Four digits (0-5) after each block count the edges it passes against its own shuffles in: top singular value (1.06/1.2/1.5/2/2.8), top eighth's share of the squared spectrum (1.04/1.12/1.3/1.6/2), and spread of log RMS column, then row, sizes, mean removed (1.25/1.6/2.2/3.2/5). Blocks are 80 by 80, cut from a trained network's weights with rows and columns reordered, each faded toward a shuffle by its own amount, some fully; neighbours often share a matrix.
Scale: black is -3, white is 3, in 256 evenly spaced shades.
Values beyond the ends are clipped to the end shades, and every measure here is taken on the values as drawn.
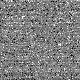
3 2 1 0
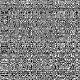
4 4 3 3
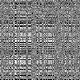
5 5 4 3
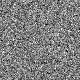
2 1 0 0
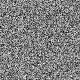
1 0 0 0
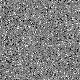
2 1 0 0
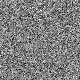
1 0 0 0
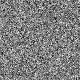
0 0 0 0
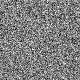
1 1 0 0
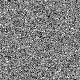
0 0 0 0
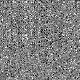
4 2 1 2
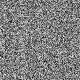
2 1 0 0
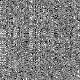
4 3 1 2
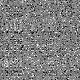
4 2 1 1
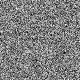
2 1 0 0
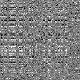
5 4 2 3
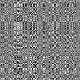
5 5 4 3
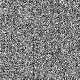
3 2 0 0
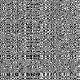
5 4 2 4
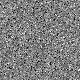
0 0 0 0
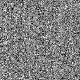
3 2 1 0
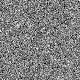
0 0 0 0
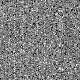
3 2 1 0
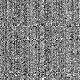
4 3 1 2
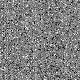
3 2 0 0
